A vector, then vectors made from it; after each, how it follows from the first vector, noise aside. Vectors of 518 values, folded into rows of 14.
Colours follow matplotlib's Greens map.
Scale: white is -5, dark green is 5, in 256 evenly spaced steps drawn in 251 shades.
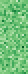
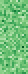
copied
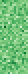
reversed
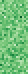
wrapped around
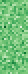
reversed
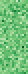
copied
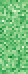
negated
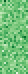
wrapped around
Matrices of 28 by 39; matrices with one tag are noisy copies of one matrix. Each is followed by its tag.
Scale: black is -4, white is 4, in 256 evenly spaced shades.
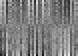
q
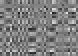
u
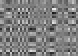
u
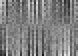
q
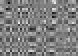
u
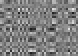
u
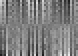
q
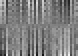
q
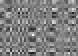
u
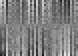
q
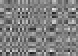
u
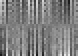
q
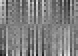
q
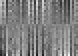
q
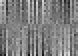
q
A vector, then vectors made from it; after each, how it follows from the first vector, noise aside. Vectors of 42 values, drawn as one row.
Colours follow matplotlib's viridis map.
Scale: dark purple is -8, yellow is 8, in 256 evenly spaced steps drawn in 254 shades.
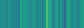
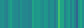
wrapped around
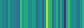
scaled up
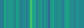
wrapped around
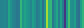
scaled up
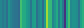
scaled up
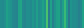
sign-scrambled
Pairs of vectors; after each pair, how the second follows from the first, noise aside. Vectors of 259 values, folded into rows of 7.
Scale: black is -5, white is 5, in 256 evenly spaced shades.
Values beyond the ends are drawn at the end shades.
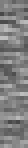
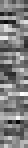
scaled up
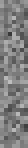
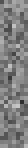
shuffled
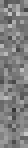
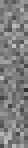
shuffled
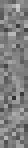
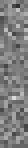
sign-scrambled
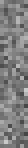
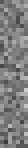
sign-scrambled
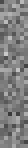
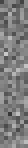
sign-scrambled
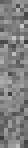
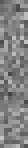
sign-scrambled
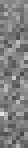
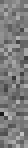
sign-scrambled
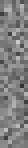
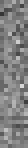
sign-scrambled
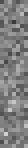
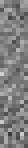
shuffled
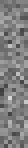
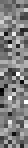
scaled up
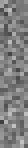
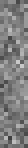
shuffled
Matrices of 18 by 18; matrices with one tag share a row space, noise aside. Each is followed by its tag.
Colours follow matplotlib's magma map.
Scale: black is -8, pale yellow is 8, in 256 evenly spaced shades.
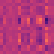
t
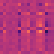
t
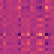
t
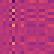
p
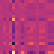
p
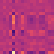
p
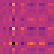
p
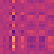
p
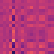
p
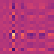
p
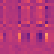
t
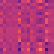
t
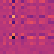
p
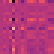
p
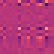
t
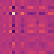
p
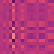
p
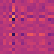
p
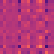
t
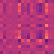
t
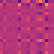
t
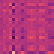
p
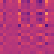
t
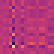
p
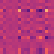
t
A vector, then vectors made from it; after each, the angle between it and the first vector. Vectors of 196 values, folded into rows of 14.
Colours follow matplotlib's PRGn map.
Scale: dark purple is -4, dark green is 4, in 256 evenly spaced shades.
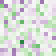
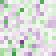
nearly opposite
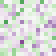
nearly opposite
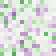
nearly opposite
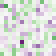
nearly opposite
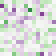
partly opposed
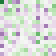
orthogonal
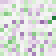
orthogonal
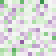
nearly opposite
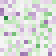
orthogonal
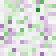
orthogonal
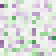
partly opposed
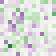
orthogonal
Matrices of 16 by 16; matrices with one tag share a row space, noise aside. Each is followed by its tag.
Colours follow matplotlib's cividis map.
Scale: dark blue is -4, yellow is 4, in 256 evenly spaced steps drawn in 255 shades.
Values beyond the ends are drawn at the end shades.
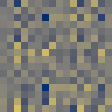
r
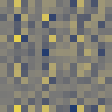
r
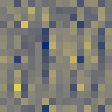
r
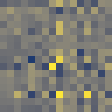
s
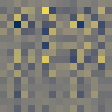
r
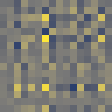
r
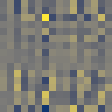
r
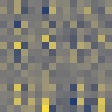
r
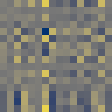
r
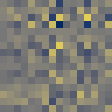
s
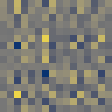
r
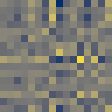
s
